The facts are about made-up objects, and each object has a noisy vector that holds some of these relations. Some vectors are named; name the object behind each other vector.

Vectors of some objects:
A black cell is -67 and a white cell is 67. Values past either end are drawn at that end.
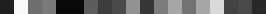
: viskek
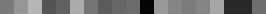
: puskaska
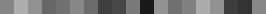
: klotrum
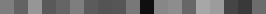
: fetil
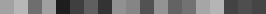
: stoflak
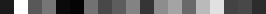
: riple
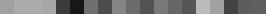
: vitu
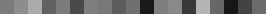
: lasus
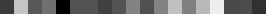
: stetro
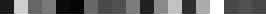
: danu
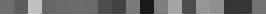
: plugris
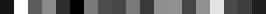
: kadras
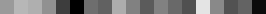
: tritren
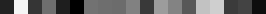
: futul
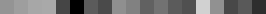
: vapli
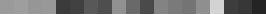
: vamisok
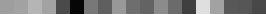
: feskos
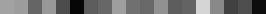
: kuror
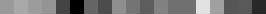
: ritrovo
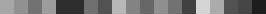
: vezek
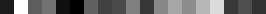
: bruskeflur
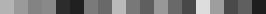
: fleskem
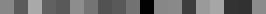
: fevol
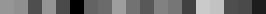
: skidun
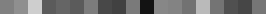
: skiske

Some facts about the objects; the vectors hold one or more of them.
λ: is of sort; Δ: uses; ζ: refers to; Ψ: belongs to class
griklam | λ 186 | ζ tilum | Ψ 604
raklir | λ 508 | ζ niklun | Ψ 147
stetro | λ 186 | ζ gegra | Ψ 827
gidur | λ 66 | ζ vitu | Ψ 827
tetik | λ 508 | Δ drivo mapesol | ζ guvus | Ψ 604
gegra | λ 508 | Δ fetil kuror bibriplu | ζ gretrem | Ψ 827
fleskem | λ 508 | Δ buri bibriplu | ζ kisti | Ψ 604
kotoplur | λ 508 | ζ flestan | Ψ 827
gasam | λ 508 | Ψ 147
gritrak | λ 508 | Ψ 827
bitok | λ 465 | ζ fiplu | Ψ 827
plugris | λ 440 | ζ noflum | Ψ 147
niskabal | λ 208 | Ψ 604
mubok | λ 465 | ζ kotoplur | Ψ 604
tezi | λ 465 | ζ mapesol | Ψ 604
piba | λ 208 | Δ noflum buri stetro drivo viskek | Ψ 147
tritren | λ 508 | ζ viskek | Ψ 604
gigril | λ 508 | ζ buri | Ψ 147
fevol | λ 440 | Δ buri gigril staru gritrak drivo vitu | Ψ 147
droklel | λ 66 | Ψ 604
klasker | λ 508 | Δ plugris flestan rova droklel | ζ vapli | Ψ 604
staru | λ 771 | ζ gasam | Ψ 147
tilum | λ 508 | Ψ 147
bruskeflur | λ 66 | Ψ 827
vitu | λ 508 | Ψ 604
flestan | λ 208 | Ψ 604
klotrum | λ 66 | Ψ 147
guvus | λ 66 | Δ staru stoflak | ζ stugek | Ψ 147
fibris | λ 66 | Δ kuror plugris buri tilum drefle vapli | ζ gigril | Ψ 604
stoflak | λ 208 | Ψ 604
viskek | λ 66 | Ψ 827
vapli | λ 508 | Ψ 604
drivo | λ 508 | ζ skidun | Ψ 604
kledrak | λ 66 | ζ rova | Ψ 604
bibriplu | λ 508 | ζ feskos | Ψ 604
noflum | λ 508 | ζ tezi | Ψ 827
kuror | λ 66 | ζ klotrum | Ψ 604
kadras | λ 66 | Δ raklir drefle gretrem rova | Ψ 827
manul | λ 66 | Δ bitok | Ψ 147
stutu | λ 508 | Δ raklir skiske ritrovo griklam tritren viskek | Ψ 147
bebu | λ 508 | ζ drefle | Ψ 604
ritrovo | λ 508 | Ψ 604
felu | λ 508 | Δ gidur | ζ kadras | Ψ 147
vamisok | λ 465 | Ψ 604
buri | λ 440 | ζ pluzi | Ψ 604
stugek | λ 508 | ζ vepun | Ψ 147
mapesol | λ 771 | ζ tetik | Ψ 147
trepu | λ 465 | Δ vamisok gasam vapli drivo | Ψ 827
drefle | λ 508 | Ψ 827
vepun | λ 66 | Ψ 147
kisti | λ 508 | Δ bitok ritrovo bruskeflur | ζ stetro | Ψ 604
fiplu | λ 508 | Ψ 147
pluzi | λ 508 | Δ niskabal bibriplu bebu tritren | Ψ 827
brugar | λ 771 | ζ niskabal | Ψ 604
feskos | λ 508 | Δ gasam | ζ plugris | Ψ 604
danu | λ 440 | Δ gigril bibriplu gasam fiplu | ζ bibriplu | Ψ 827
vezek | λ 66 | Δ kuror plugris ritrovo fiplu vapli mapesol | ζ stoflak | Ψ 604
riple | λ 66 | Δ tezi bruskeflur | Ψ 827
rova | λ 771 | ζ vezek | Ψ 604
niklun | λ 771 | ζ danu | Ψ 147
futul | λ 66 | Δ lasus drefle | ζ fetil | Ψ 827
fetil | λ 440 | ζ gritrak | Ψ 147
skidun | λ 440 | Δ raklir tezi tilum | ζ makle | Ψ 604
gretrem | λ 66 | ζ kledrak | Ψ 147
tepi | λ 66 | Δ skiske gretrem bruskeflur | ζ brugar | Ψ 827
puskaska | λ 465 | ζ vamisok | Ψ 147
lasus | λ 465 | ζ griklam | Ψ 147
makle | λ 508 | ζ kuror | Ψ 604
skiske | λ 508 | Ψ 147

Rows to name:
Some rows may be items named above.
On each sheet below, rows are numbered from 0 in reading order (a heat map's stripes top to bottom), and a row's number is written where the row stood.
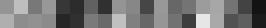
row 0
niskabal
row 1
fleskem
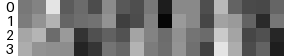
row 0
raklir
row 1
piba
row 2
kledrak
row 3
fleskem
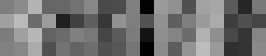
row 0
piba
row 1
stoflak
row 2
manul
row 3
gigril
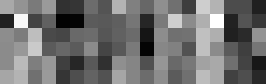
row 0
vezek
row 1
bitok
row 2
staru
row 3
stutu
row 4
niskabal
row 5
kledrak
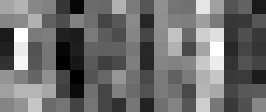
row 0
bebu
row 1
gretrem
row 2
gidur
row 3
trepu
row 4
gritrak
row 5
buri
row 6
vitu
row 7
tilum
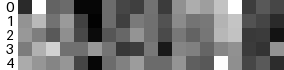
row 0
kotoplur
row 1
flestan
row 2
buri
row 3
vepun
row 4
drivo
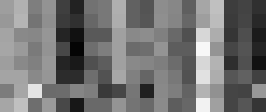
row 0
mubok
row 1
mubok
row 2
rova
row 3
drivo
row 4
rova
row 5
kisti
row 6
stugek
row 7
makle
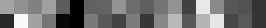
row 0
griklam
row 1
noflum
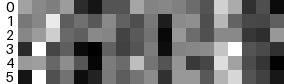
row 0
rova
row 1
raklir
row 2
guvus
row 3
pluzi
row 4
fibris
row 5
tepi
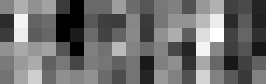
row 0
tezi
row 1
drefle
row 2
gegra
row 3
klasker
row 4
lasus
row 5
felu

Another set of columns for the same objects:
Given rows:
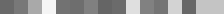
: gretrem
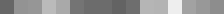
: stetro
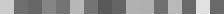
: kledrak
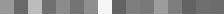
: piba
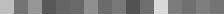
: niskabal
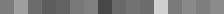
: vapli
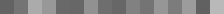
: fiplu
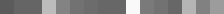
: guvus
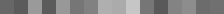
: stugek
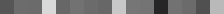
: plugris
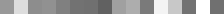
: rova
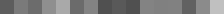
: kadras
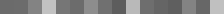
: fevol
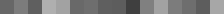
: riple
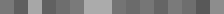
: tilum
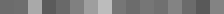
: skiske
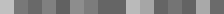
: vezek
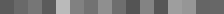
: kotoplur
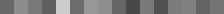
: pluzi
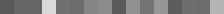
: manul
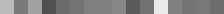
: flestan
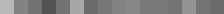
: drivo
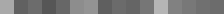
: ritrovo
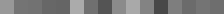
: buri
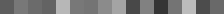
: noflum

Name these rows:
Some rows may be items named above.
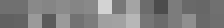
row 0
felu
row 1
stugek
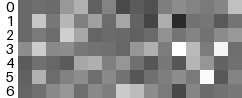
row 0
kadras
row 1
danu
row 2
tepi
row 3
rova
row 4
bitok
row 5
trepu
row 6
raklir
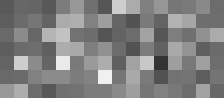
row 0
tezi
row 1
bitok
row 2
futul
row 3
bitok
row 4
gegra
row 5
felu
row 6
klasker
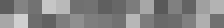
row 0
futul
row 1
fleskem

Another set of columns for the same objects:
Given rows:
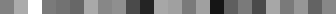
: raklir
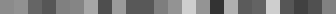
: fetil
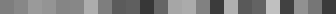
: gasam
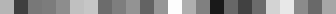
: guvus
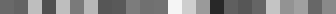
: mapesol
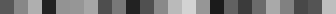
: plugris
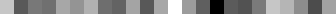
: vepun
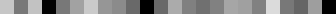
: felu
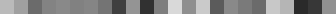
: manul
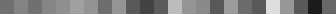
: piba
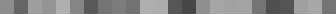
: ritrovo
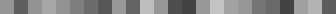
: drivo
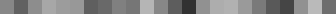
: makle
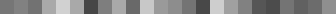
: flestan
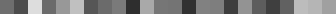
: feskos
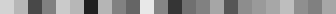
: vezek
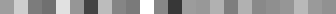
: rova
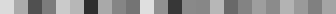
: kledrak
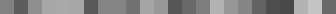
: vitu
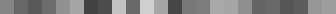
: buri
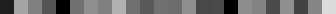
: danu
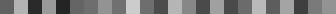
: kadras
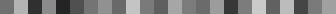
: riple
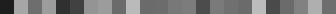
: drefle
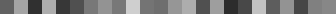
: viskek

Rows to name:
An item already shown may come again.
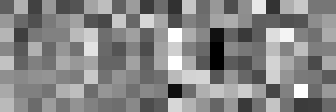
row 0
stetro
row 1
buri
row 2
guvus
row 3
stugek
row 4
vepun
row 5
staru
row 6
fleskem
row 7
klotrum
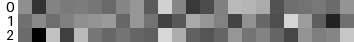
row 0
mubok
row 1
piba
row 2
tezi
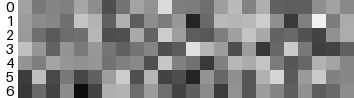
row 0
brugar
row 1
kisti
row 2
skidun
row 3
klotrum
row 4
klasker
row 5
gegra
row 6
trepu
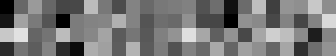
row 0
noflum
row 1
danu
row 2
gretrem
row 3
bitok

